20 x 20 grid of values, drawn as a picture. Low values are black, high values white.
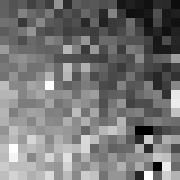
The field climbs toward the bottom left. The halves do not mirror each other. The ninth with the highest average is the bottom left. The bottom right is the roughest part. The ninth with the lowest average is the top right. In the bottom right lies a patch that is rougher than the rest. No single row or column stands out from its neighbours.
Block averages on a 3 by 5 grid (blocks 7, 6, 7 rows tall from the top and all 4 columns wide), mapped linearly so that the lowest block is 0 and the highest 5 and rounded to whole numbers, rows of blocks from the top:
2 2 1 1 0
4 4 3 2 2
5 5 4 3 3
